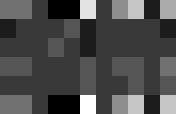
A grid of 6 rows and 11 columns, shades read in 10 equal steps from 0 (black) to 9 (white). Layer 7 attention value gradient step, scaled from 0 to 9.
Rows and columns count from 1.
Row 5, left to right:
2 2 2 2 2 3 2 2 3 2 3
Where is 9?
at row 6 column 6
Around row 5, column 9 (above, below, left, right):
3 7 2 2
